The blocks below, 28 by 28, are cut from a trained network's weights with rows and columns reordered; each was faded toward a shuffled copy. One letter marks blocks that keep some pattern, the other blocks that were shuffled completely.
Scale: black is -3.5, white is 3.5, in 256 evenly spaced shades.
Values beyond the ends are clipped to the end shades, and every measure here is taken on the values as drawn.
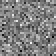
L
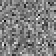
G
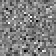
L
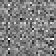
G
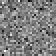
L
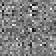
G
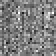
G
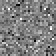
L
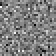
L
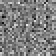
G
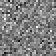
L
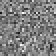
G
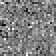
L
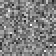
L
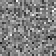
L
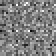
G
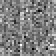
G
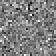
L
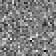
G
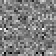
G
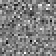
G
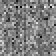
G
